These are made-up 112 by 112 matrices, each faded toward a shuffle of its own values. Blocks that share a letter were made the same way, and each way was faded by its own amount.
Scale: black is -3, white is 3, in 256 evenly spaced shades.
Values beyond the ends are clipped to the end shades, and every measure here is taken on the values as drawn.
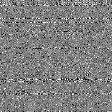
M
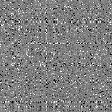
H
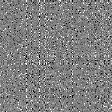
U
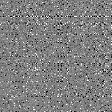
H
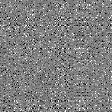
H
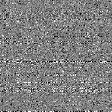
M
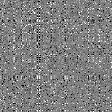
U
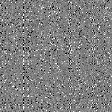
U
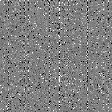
U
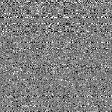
M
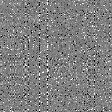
U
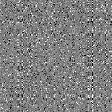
U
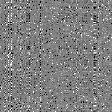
U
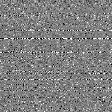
M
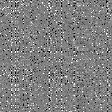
U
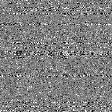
M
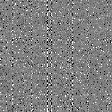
U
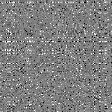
H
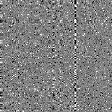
U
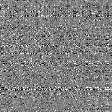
M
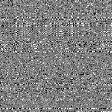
M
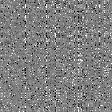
U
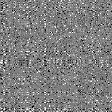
H
